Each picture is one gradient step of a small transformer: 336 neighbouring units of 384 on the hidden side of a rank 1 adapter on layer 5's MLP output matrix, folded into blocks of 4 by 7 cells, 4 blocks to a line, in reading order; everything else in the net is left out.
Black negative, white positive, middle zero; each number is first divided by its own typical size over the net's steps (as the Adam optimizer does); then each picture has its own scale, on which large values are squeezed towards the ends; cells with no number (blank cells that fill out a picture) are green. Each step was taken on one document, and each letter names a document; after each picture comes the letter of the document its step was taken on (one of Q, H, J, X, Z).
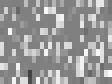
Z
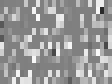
Z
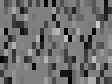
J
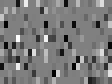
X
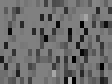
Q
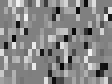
J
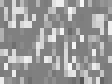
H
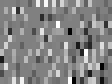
Q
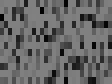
X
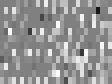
Q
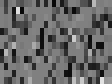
J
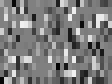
H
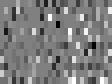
Q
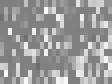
Z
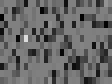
X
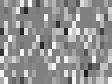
J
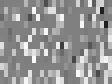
Z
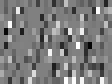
Q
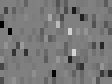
Q
